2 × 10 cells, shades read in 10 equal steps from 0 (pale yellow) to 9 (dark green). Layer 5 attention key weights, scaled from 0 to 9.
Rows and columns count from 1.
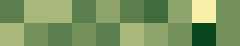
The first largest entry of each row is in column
7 9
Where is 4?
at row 1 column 5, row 1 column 8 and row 2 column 7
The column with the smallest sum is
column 2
